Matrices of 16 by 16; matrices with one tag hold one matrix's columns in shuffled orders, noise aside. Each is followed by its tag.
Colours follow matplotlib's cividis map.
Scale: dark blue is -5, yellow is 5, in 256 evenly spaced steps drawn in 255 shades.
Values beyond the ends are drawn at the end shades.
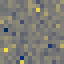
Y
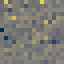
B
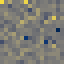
B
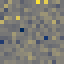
B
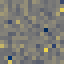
Y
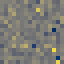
Y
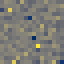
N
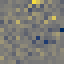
B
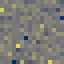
N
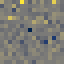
B
